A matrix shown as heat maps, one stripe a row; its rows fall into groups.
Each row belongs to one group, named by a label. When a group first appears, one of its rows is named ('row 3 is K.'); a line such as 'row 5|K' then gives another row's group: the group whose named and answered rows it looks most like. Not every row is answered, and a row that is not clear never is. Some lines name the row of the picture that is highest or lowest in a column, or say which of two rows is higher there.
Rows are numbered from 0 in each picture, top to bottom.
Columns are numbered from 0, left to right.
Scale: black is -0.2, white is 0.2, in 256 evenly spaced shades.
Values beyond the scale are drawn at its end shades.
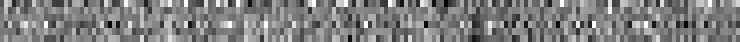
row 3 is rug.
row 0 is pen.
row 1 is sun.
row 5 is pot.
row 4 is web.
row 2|pot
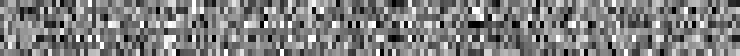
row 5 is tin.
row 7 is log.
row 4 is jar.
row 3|pot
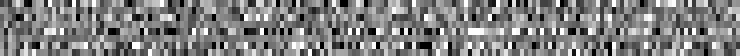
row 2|web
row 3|sun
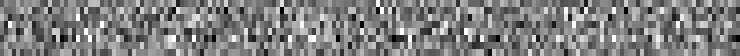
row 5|tin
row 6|pot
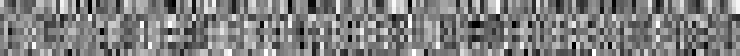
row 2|tin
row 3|pot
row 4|sun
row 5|pot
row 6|sun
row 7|rug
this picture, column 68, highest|7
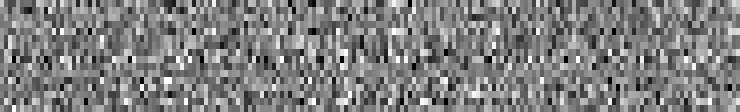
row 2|pot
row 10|sun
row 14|pen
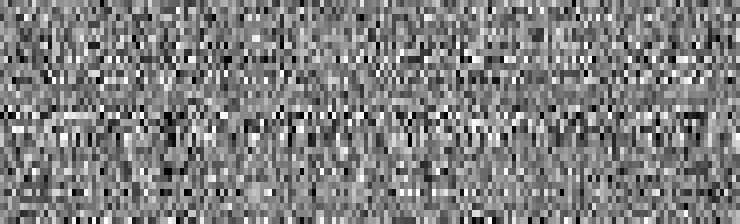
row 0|sun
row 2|web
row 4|jar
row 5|jar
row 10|log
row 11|web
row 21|pen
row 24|sun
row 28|jar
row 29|rug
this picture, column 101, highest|25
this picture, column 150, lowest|19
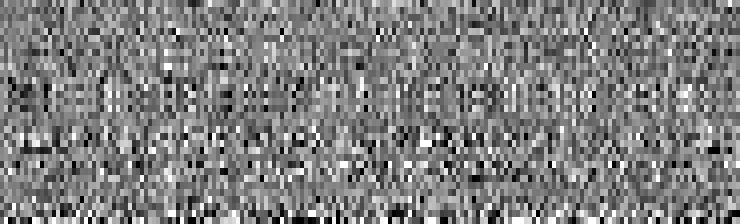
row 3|pot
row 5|log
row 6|rug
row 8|rug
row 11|sun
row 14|web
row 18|pen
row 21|jar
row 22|jar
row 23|pen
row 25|pot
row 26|log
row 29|web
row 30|tin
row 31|sun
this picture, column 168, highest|5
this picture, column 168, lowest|23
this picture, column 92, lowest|21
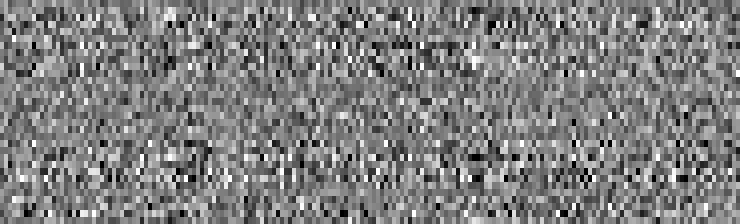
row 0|sun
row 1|pot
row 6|tin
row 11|tin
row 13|jar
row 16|pen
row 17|sun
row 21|tin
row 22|pot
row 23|sun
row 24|log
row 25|rug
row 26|log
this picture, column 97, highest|16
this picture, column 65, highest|8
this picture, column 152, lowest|20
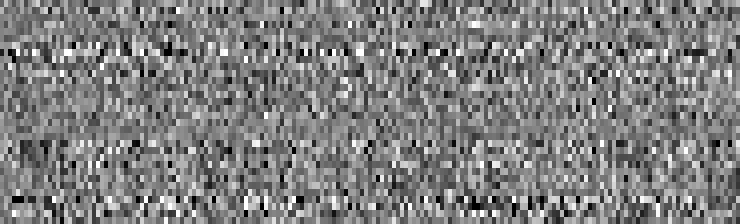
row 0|pen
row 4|log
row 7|sun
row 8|web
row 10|jar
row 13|pen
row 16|rug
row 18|log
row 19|pot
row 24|tin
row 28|web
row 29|pot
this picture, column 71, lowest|28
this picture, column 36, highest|28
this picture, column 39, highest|7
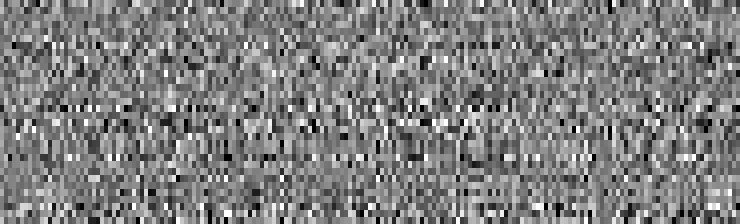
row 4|log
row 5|web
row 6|web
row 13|pot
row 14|pen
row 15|tin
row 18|sun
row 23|pot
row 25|log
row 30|rug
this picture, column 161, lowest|22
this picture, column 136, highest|7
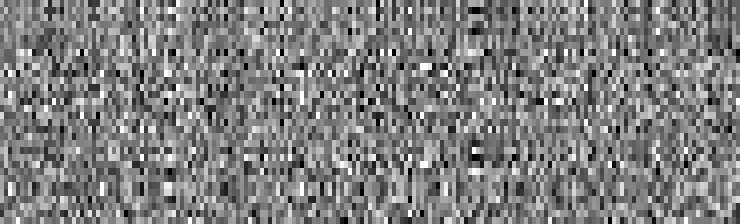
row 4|pot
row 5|jar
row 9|pen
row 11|jar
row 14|jar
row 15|web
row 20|pot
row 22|pot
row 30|tin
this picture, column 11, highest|15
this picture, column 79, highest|16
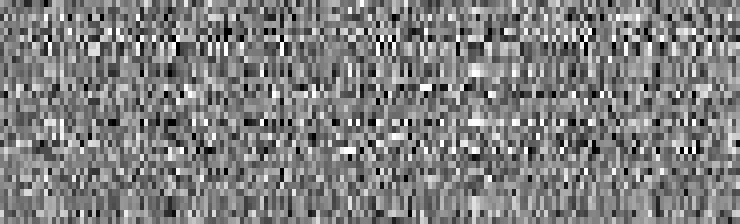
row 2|jar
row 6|log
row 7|log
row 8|web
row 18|jar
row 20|log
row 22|pot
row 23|jar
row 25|web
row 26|log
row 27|rug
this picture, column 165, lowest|6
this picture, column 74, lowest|21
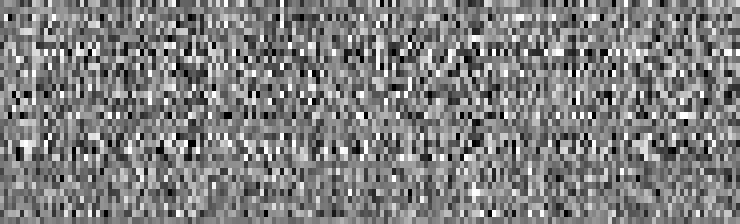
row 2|sun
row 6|tin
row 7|jar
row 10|sun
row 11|tin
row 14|sun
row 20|rug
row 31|pen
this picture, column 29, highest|16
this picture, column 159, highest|7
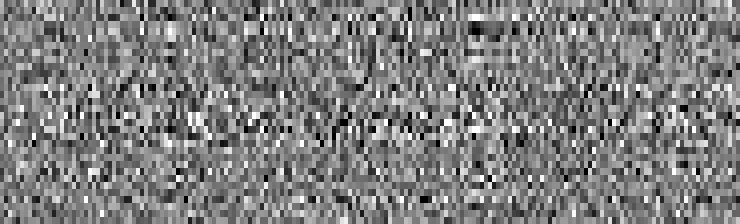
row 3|pot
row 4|pot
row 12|jar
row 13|log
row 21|rug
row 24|log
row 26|web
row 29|pot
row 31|pen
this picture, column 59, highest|16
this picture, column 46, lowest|28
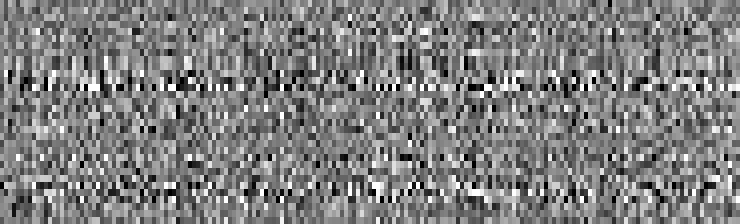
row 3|pot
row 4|pen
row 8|pen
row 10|sun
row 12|log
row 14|pen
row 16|log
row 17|sun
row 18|jar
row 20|tin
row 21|log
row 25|jar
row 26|tin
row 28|log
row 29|web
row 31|log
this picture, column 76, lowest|22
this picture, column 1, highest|10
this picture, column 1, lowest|27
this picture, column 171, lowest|4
